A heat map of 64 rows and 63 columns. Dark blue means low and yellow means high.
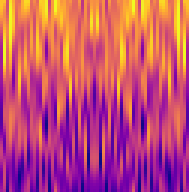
Streaks run downward. Values rise toward the top. The bottom middle is the ninth with the lowest average. The left and right halves mirror each other. On average the colour sits 50% of the way up the scale. The top middle is the smoothest part.
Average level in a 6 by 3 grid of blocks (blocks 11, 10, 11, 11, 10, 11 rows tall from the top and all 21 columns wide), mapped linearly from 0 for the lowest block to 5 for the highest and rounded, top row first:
545 | 444 | 333 | 212 | 212 | 000
